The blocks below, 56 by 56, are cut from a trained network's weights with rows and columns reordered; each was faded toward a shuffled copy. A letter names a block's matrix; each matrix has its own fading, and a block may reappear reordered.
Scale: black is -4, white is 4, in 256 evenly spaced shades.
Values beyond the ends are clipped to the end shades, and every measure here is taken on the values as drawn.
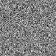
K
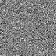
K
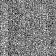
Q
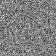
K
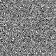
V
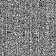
Q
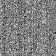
Q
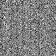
Q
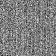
Q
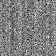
Q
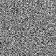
K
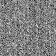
Q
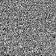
V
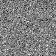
V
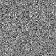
K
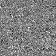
V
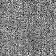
Q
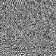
K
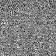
V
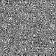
V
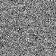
V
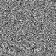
K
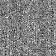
Q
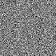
K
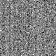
Q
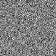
K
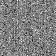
Q
